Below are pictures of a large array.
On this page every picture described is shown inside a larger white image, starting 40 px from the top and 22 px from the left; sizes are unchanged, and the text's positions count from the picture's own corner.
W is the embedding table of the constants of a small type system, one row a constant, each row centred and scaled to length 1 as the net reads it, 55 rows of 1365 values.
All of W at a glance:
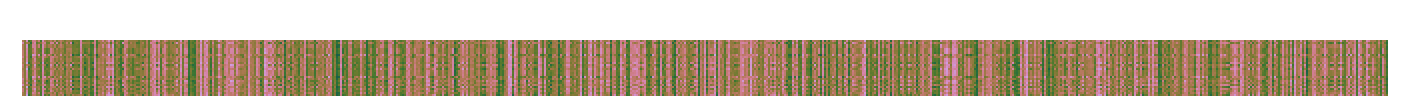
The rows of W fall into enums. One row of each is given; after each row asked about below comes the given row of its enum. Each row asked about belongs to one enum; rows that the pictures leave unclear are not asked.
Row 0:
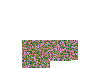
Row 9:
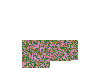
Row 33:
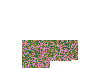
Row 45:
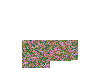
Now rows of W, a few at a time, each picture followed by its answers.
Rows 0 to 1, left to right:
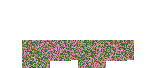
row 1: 33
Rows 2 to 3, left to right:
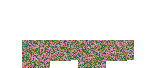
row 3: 45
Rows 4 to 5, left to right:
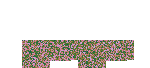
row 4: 33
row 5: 0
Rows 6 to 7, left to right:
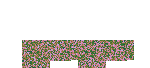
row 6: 0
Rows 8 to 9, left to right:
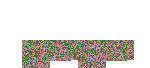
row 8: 33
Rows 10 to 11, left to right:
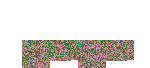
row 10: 33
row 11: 9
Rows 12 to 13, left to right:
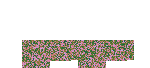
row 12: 9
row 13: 33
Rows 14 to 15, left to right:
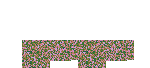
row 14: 0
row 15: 0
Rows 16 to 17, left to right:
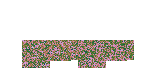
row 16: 45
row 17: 33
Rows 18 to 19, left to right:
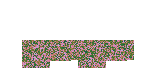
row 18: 9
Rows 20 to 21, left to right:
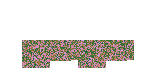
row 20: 9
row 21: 33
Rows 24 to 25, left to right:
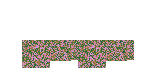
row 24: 9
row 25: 9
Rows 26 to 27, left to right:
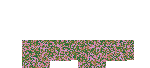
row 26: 33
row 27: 9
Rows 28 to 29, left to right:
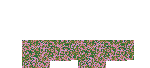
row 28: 33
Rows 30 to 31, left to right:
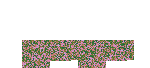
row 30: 9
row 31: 33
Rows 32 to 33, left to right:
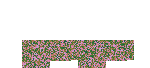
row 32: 9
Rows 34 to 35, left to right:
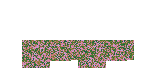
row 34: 9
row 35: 33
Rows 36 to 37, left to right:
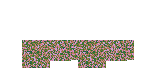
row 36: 0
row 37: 0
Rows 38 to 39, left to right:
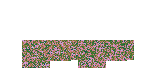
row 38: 45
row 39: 33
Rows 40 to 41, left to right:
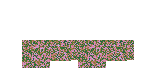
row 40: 9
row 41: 9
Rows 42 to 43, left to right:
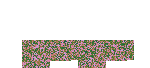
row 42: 9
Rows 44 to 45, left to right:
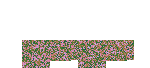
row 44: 9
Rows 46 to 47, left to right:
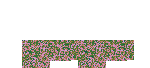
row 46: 33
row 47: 33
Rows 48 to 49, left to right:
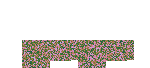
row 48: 0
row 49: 9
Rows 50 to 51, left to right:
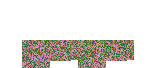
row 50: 9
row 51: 33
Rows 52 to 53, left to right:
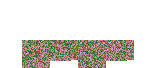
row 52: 33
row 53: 0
